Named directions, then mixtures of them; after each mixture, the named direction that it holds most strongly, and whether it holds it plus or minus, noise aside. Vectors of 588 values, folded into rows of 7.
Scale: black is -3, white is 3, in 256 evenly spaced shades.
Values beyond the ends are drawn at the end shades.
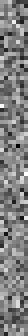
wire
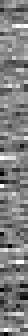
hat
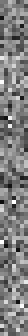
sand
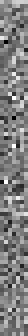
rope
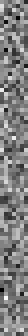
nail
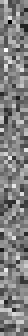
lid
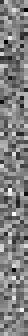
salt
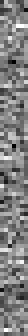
hat, plus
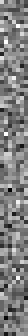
salt, minus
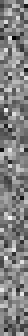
nail, minus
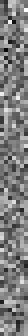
lid, minus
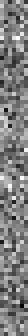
sand, minus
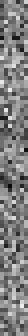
sand, plus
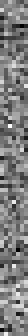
sand, plus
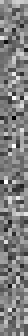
rope, plus
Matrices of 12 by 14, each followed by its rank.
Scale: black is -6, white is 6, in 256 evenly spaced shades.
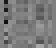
two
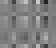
one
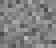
full rank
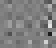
two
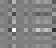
one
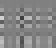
one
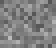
full rank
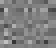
two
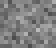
full rank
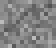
full rank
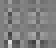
one
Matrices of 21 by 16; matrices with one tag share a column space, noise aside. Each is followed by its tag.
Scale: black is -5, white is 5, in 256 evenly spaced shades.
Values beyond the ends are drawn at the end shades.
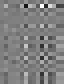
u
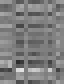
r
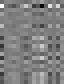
u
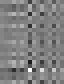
r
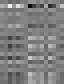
u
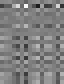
u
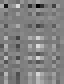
u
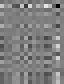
u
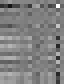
u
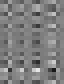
r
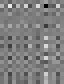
u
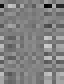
u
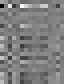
u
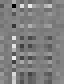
u
